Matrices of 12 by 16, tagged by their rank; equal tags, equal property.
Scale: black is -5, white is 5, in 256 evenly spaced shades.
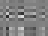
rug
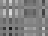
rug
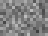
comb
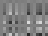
rug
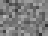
comb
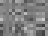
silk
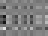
rug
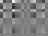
rug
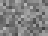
comb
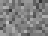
comb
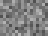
comb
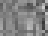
silk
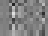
silk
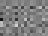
silk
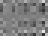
silk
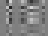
rug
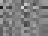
silk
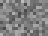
comb
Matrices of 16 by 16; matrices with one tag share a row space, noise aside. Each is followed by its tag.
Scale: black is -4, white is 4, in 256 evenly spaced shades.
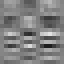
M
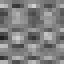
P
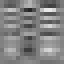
M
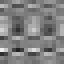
P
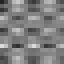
P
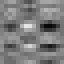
M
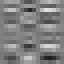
M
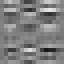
M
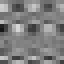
P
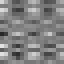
P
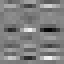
M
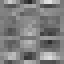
M
